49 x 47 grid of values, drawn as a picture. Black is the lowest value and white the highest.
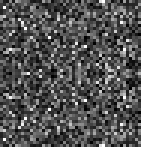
Fine speckle covers the field. On average the colour sits 30% of the way up the scale. The top and bottom halves mirror each other. There are no regular stripes.
